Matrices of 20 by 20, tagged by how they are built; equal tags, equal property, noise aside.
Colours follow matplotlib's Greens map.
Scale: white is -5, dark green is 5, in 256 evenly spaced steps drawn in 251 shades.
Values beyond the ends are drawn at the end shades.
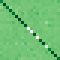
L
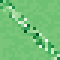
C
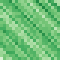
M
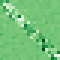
C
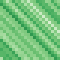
M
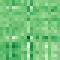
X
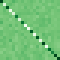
L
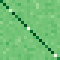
L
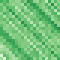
M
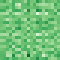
X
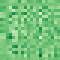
X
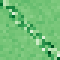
C
